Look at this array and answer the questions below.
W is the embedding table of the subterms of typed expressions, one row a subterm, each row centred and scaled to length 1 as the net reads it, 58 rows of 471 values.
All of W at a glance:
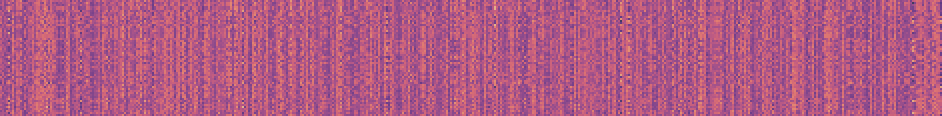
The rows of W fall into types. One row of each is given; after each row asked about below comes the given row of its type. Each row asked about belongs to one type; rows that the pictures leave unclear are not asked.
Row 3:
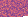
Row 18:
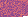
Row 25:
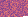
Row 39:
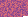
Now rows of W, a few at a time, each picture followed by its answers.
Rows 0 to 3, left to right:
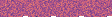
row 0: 3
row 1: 39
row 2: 39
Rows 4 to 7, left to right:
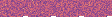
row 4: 3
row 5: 18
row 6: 39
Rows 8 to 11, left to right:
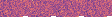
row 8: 18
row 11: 18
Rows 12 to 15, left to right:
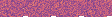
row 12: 3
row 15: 18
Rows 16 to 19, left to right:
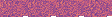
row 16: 18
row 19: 3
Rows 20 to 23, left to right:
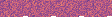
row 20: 25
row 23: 25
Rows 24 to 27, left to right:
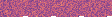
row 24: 18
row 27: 39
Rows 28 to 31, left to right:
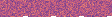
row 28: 3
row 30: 25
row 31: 18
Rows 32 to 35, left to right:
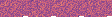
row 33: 25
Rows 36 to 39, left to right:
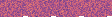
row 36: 39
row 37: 39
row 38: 18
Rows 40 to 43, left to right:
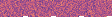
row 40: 39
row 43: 25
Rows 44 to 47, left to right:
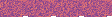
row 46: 39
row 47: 18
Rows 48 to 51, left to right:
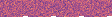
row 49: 3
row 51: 3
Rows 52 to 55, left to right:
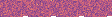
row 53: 18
